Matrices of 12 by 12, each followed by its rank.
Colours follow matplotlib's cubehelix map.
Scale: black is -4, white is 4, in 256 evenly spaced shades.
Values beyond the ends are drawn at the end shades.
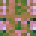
two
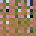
two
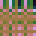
one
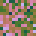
full rank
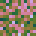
full rank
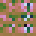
two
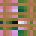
one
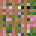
two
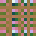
one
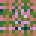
two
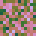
full rank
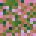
full rank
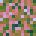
full rank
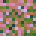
full rank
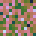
full rank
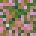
full rank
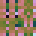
two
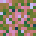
full rank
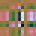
one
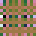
one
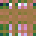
one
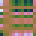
one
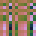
one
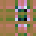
one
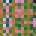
two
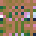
two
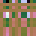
one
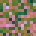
full rank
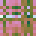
two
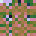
two
